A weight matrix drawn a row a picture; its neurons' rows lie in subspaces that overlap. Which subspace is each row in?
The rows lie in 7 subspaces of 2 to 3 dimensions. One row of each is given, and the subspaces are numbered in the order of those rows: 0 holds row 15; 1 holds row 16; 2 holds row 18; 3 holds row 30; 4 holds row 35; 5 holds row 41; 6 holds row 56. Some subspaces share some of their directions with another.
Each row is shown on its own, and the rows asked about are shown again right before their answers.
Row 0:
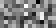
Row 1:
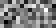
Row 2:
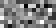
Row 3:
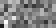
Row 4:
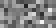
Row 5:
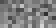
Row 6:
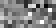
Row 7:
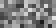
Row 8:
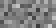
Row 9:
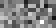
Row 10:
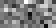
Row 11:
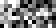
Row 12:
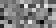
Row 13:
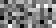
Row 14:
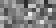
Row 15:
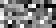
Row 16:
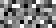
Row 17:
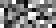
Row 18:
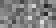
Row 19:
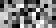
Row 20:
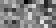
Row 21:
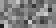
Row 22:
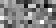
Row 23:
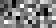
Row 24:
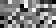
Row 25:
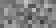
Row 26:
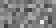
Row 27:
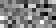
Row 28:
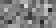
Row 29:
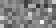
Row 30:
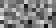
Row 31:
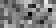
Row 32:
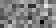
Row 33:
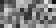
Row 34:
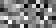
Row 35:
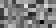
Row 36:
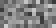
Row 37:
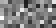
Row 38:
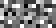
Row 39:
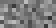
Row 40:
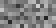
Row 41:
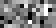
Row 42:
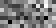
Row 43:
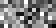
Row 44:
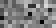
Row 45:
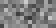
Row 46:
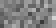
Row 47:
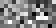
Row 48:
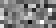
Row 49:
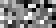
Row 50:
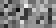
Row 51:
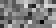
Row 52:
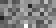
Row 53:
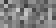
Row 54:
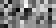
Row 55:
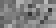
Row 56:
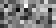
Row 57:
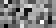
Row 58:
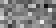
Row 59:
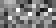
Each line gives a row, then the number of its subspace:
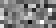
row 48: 3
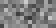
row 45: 0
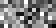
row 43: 0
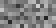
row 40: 4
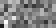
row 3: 5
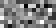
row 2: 3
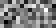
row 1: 5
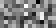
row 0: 4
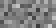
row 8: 1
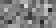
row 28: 5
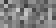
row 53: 6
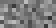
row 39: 3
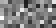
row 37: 2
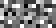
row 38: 1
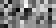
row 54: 6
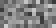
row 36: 4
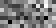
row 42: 4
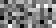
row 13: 0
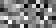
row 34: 4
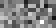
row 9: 1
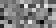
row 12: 3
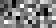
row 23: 5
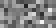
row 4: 4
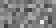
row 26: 6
